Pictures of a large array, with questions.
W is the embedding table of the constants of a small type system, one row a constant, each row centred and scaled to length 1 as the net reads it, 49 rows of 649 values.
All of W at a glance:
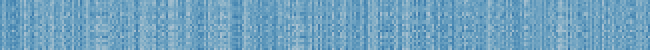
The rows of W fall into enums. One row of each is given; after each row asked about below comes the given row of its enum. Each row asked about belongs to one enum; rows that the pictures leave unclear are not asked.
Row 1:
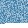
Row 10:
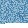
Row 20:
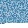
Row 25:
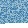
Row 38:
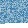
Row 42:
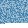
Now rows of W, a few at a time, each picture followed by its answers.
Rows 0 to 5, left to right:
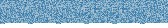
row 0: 42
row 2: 42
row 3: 38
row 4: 38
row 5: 1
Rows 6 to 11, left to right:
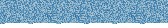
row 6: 1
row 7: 10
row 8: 10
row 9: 20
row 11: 1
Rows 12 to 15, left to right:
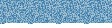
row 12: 20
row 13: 1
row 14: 1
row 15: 1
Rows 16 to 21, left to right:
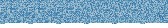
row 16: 38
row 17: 38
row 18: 25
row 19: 20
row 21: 10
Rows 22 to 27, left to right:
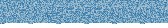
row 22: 20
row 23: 10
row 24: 25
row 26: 42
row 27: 42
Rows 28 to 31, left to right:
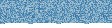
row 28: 42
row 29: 38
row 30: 10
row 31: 10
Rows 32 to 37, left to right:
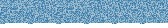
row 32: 25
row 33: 1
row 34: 25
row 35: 1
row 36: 20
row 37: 20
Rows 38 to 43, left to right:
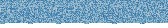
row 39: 42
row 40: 25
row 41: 10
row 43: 20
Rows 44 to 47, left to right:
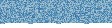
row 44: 42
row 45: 38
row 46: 10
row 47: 25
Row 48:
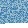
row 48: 25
